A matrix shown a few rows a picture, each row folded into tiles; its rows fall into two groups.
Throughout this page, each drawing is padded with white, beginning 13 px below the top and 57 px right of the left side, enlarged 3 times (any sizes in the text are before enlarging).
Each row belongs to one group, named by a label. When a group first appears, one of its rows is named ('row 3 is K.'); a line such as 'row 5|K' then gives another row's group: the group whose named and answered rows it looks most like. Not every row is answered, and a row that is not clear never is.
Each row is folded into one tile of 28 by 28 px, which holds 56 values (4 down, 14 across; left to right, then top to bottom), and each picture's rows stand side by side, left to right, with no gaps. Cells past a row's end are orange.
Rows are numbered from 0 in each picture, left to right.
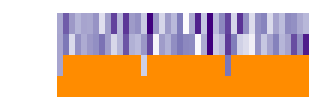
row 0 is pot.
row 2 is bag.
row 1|pot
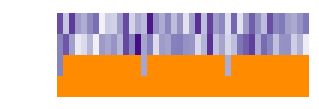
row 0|bag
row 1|pot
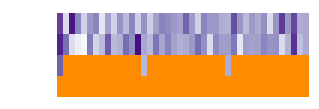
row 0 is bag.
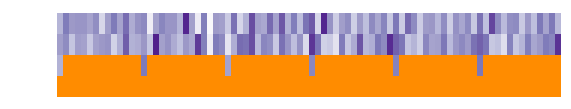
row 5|bag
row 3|bag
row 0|pot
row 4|bag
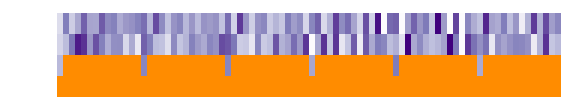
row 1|bag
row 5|pot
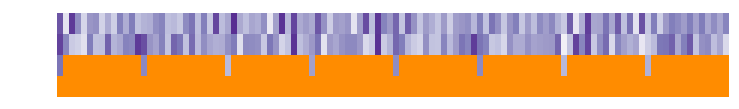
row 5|bag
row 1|bag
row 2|pot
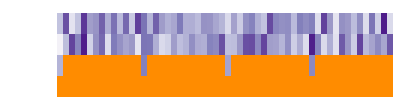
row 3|bag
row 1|bag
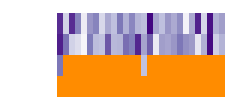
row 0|bag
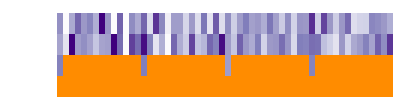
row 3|bag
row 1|bag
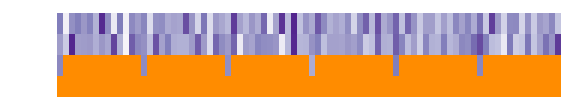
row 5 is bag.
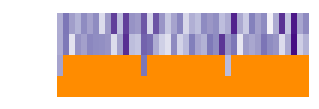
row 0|pot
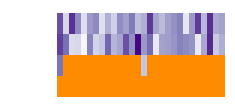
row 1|pot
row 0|bag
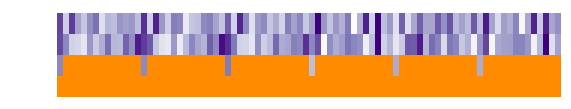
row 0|bag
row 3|pot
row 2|bag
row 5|pot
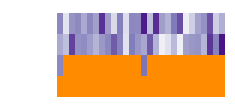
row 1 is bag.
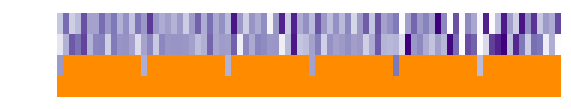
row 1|pot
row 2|pot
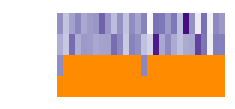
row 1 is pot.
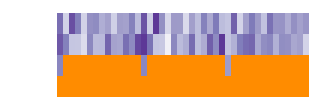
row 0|bag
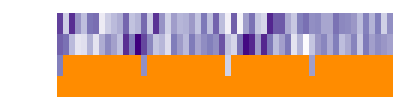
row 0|bag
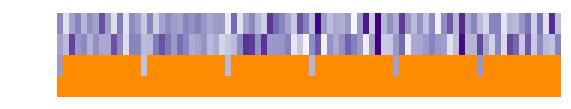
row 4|pot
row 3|pot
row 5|bag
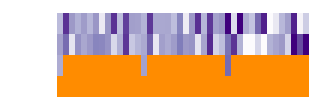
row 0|pot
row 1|pot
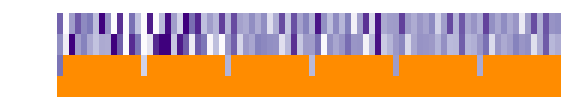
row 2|pot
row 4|pot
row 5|pot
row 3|pot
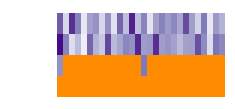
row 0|bag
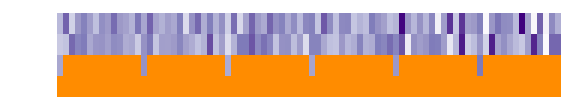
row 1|pot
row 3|bag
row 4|pot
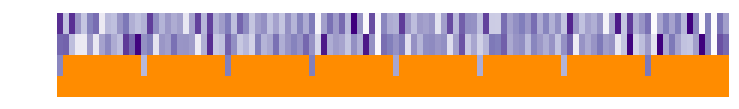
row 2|bag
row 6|pot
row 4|pot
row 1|pot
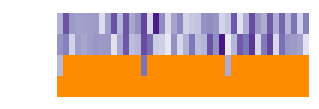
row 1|bag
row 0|pot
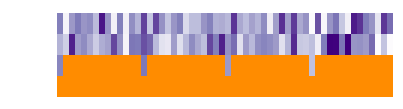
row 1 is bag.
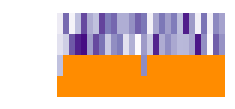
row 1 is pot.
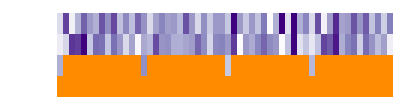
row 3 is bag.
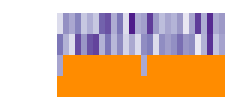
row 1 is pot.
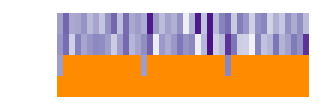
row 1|pot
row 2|bag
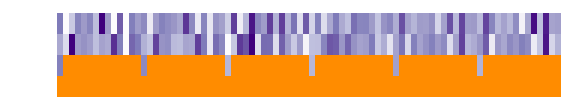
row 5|pot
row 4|pot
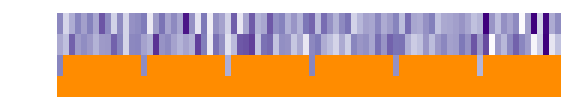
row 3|bag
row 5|pot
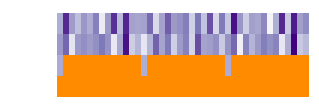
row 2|pot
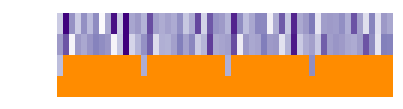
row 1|pot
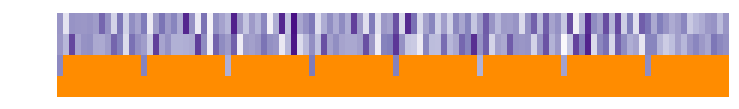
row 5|pot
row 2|pot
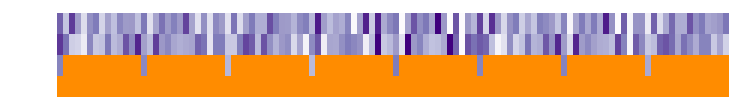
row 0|bag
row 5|bag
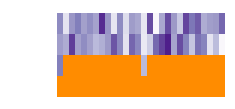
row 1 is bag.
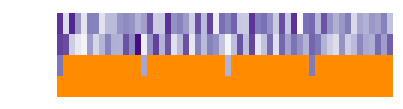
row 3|bag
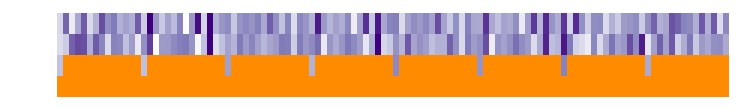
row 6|bag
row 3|pot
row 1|pot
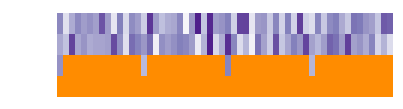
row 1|pot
